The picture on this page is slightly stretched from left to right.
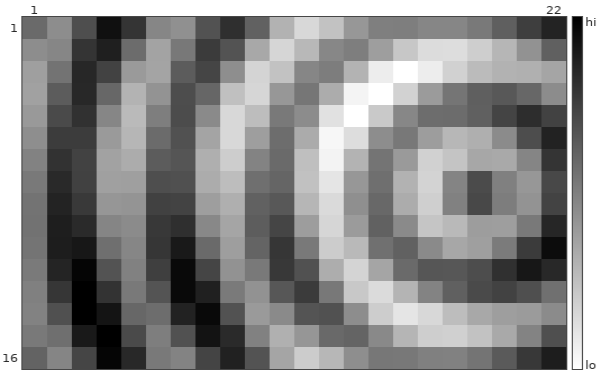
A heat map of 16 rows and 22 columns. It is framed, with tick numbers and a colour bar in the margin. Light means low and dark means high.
Concentric rings centre on the middle right. The ninth with the highest average is the bottom left. The top middle is the ninth with the lowest average.
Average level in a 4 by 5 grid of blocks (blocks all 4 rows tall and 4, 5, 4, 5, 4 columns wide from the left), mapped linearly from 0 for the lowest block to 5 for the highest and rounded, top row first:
43102 / 32113 / 53224 / 55213
